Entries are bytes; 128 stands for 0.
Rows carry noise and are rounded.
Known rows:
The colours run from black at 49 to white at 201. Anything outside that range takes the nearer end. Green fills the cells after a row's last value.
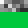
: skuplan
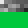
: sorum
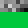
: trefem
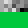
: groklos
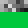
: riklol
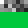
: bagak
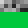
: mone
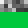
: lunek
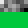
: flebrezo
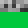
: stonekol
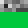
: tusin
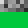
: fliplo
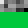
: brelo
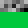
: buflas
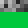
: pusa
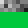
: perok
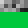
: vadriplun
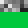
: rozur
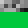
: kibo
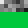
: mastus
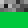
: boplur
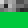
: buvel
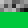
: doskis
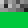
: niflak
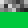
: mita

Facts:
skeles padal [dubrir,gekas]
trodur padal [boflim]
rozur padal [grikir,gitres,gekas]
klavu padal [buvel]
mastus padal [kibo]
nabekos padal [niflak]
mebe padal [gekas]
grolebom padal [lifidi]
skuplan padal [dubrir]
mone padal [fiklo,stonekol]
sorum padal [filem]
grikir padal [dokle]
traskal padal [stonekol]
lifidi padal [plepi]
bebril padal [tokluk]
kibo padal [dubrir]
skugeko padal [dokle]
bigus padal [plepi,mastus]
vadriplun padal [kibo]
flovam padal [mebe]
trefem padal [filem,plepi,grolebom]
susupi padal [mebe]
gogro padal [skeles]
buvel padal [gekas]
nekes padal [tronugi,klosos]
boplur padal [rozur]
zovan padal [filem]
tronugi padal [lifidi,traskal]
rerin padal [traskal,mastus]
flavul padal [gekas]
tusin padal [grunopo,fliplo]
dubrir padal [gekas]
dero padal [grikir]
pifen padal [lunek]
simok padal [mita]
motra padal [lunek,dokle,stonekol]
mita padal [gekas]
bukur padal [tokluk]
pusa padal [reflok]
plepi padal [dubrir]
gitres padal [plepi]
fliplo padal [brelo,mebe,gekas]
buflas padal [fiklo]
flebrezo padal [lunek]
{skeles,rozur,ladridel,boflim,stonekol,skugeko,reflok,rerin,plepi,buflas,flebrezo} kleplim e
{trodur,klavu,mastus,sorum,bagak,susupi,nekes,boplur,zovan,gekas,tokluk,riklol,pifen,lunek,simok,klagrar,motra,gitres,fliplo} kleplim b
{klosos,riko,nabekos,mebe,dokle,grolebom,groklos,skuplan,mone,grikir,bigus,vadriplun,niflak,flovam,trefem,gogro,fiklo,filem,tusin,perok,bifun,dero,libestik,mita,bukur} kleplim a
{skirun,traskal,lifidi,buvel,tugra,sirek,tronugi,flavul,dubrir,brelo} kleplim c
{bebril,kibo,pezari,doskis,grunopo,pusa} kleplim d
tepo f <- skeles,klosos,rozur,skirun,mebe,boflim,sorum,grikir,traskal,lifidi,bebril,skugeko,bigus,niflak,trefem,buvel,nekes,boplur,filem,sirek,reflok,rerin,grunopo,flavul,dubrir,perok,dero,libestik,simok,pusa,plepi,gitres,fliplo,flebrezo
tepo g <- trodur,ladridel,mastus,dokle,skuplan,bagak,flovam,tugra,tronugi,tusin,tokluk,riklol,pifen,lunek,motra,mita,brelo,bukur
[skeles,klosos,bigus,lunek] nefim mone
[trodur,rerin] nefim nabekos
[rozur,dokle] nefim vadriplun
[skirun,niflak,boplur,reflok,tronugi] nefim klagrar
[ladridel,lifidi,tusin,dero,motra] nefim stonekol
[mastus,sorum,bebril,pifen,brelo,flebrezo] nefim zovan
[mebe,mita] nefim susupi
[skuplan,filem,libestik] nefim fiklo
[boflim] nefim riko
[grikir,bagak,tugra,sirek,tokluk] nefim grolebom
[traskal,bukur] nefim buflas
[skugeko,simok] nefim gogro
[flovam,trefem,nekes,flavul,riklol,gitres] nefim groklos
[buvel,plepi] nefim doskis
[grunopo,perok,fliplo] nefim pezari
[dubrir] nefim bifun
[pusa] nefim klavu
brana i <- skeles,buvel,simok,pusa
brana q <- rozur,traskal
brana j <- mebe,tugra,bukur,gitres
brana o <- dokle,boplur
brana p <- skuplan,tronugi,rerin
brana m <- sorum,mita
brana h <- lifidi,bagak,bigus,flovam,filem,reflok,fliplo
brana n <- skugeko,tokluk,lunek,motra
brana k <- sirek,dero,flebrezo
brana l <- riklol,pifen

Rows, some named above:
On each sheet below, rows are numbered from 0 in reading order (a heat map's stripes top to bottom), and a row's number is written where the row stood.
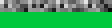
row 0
reflok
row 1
klagrar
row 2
tusin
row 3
grikir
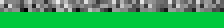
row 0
traskal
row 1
trodur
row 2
flovam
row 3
zovan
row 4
filem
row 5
dubrir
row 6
filem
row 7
fliplo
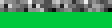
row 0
lifidi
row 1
tugra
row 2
boplur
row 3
flebrezo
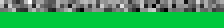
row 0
dokle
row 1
sirek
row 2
buflas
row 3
stonekol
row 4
gitres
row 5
grolebom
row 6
simok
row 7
motra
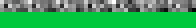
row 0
tusin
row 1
tronugi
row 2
dero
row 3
ladridel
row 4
bagak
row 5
flavul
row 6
traskal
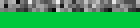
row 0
simok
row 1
flebrezo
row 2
tokluk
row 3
flavul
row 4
pifen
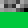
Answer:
nabekos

